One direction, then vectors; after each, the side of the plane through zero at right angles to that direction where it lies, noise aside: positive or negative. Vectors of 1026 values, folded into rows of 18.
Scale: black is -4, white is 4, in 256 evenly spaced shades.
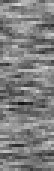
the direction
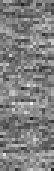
negative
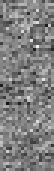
positive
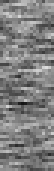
positive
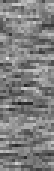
positive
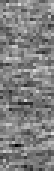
positive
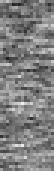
negative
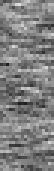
positive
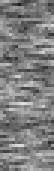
negative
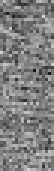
negative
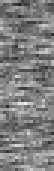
negative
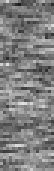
negative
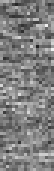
negative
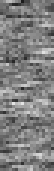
negative
